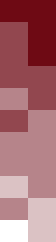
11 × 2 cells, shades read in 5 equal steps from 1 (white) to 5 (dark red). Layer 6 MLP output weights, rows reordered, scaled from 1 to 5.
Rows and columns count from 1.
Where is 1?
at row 11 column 1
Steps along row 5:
up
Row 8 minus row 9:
1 0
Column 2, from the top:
5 5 5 4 4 3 3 3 3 2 2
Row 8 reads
3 3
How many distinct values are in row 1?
1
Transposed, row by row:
5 4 4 4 3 4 3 3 2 3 1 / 5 5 5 4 4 3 3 3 3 2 2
